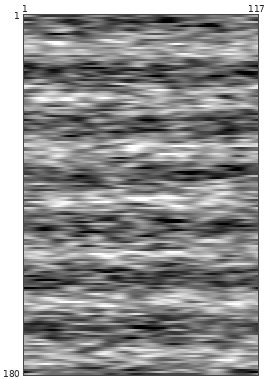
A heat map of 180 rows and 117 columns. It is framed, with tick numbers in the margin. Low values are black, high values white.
Stripes running across repeat 7 times from top to bottom. The grain runs across in streaks. On average the colour sits 50% of the way up the scale.
